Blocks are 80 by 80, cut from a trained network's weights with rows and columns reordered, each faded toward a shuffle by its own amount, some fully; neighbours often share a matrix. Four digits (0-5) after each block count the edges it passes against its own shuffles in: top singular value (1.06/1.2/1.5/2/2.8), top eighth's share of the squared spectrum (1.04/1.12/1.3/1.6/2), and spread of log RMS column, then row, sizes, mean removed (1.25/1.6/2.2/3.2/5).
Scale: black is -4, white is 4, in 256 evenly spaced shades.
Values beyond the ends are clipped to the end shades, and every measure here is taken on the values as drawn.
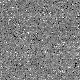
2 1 1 0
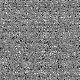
2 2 2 0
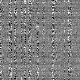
3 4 4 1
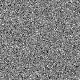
0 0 0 0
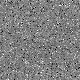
0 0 0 0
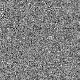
2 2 1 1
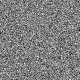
2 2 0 0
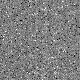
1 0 0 0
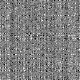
4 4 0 3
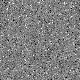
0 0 0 0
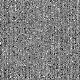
3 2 1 2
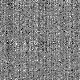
3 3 0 2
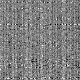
4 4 0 3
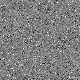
0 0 0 0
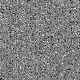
1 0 0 0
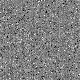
1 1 0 0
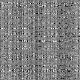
4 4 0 4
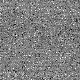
1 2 1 0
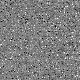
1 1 1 0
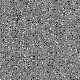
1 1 0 0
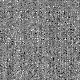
3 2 0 2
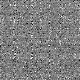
2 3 3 0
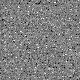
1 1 0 0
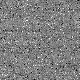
1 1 1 0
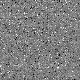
1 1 1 0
